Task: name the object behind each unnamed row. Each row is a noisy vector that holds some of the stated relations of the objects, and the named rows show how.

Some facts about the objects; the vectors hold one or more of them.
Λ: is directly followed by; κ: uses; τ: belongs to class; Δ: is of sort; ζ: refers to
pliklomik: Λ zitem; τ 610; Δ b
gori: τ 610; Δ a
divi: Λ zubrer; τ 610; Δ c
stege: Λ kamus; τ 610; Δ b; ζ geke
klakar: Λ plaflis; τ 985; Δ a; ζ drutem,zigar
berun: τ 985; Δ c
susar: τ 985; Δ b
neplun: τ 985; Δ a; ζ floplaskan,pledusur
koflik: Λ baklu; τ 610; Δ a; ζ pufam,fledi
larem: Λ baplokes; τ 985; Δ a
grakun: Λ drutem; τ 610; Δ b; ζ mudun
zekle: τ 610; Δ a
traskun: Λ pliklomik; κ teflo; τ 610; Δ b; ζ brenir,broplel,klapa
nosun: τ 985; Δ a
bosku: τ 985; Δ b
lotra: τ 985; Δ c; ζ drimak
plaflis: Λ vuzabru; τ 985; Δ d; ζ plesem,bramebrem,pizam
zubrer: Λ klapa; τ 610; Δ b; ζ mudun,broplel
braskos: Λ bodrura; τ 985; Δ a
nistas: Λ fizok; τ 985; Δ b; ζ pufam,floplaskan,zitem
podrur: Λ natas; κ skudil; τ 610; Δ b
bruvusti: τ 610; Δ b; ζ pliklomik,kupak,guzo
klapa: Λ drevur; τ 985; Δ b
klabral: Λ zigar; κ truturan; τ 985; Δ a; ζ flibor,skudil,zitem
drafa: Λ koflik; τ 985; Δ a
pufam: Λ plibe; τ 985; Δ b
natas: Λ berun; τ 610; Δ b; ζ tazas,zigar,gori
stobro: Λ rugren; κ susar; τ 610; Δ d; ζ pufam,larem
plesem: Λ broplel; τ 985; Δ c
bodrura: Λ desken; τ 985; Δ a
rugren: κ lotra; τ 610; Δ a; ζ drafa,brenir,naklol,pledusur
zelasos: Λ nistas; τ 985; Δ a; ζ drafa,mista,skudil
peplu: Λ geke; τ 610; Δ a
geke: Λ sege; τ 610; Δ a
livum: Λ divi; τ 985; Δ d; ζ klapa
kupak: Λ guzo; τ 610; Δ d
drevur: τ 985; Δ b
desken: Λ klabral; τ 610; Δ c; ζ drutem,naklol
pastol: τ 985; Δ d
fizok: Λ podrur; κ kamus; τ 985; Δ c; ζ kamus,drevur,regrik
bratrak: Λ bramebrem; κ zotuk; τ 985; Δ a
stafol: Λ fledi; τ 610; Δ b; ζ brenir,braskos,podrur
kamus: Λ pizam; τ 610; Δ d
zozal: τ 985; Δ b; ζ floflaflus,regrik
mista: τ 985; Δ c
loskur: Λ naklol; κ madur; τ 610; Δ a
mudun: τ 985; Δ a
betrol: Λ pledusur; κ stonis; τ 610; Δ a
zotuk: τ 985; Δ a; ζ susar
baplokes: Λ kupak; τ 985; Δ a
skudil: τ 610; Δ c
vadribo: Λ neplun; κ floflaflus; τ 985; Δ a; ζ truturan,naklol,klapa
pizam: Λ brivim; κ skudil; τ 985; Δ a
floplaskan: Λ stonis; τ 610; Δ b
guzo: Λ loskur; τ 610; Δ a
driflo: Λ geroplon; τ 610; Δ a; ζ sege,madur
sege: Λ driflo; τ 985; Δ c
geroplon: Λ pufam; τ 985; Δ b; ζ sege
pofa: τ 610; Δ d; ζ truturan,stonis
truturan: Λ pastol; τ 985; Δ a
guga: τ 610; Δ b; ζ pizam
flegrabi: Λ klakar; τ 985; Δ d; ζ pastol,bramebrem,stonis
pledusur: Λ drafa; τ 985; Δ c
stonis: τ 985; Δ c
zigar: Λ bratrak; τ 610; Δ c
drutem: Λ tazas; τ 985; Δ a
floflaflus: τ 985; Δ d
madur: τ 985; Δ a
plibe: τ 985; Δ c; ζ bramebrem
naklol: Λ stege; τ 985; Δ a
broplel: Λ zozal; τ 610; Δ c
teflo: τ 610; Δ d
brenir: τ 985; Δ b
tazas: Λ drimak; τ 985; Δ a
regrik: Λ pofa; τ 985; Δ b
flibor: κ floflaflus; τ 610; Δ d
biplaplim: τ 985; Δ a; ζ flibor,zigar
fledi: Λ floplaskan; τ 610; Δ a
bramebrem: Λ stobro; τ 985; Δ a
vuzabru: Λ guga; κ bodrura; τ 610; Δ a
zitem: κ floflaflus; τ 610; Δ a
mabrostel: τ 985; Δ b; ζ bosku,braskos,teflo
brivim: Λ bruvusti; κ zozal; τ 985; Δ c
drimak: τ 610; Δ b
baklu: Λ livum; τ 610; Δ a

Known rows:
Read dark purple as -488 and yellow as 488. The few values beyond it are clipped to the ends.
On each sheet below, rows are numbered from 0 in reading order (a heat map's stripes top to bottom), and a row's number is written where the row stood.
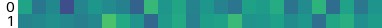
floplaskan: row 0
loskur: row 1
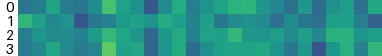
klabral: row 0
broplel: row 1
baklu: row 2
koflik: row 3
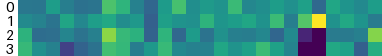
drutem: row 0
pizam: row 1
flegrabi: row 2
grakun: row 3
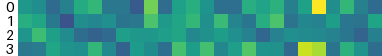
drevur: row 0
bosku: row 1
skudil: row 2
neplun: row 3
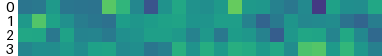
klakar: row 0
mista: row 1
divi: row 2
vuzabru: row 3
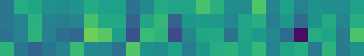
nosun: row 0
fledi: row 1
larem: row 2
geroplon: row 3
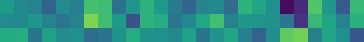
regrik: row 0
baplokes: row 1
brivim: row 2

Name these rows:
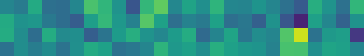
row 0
drafa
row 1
pledusur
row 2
stonis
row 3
tazas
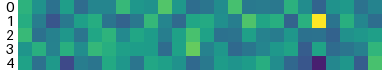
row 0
sege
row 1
guga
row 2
livum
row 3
floflaflus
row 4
nistas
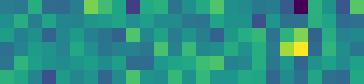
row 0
zelasos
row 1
fizok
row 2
pufam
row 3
zitem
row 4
zotuk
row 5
mabrostel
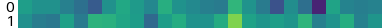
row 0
desken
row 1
driflo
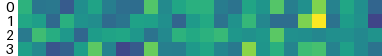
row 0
klapa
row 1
plibe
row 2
mudun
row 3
bruvusti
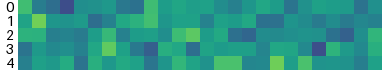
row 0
podrur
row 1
lotra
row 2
teflo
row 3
guzo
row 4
madur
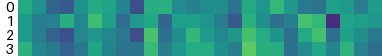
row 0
pliklomik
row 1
stobro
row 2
natas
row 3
zubrer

